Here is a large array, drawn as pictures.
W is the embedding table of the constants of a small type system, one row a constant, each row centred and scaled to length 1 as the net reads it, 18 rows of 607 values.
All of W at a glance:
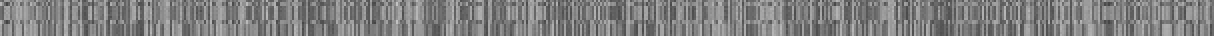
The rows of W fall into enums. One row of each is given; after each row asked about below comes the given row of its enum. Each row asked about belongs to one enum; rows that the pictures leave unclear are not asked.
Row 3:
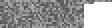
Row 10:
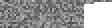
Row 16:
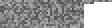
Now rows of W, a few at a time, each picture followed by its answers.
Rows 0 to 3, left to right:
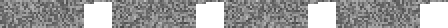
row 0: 3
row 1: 10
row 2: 10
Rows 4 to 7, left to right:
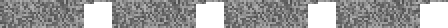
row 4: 3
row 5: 3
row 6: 3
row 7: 3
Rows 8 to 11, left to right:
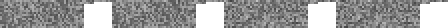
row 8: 3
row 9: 3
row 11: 10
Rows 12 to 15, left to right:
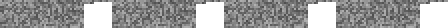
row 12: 16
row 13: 16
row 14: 16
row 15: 16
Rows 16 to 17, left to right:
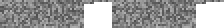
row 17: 16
